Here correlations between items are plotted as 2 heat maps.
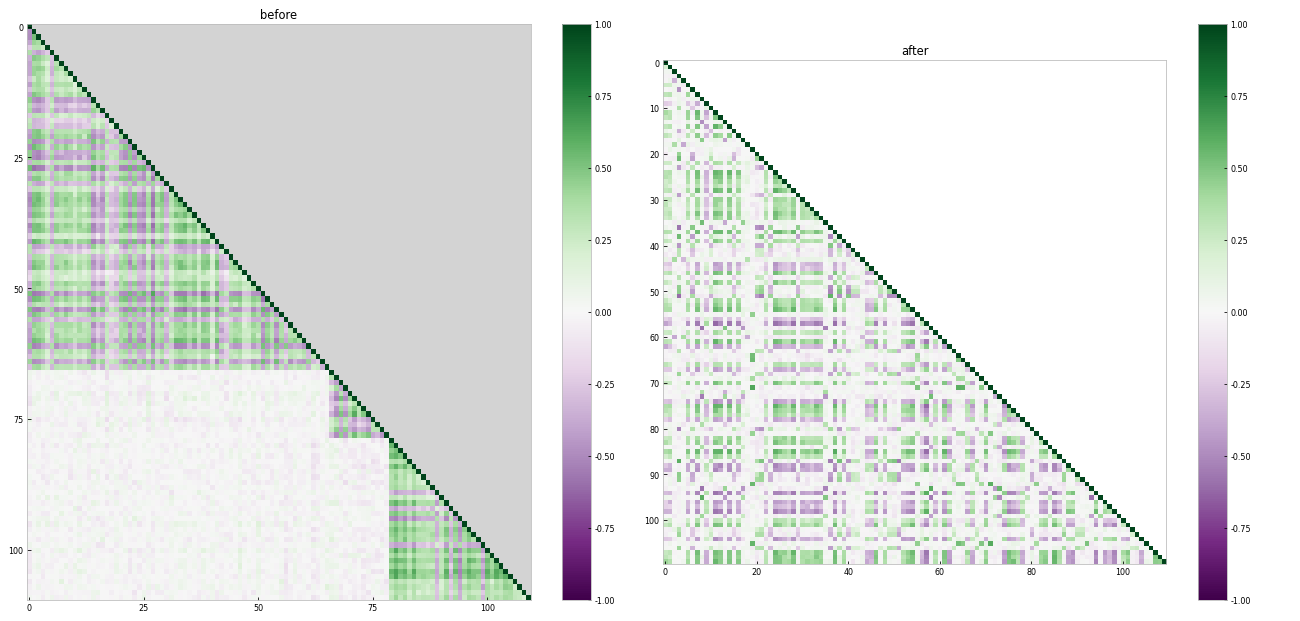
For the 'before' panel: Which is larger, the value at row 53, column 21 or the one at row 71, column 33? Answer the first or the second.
the first
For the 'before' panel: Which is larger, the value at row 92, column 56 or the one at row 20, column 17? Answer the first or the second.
the second
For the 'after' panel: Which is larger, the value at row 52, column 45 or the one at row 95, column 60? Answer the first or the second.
the second
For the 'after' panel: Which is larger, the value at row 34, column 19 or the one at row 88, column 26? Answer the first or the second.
the first
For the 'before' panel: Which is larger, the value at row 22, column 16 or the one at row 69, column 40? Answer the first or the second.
the first
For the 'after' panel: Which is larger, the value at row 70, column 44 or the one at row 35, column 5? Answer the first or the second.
the second
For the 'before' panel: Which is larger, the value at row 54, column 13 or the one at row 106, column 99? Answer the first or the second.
the second
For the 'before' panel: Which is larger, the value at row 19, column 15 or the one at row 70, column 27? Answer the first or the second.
the first
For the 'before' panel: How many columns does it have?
110
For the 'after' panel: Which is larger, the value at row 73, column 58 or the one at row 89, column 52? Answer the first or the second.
the first
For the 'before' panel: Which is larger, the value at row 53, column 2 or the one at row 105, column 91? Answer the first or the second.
the second
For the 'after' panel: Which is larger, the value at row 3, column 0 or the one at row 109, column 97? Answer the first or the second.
the first
